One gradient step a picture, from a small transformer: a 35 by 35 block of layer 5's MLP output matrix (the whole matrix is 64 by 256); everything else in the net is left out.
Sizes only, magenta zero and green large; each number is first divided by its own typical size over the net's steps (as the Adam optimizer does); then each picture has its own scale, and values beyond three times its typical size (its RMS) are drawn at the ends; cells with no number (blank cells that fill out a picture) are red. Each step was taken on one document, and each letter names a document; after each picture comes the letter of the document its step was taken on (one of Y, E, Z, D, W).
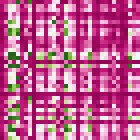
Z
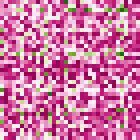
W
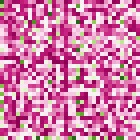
W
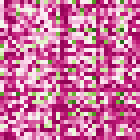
W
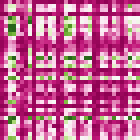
Z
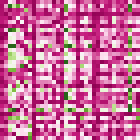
Z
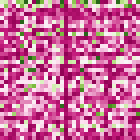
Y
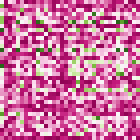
W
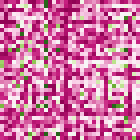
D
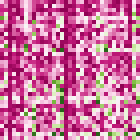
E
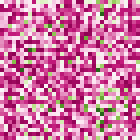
E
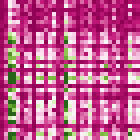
Z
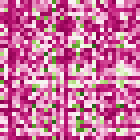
W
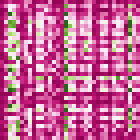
Z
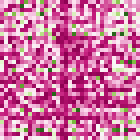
D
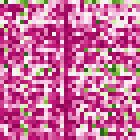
Y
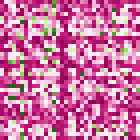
D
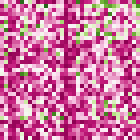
E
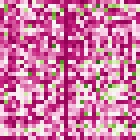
E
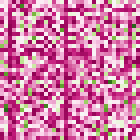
E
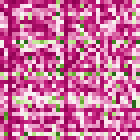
E
